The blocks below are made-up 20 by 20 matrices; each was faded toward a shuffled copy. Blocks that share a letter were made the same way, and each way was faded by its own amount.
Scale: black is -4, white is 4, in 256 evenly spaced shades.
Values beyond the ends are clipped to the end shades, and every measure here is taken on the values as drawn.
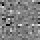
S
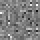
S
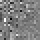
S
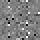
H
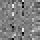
S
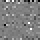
H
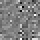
S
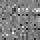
H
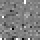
H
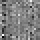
S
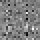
S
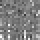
H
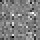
S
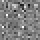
S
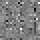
S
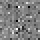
H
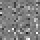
S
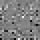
H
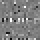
H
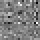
H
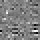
H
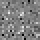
H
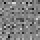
H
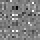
H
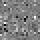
S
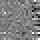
S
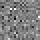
S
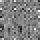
S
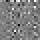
S
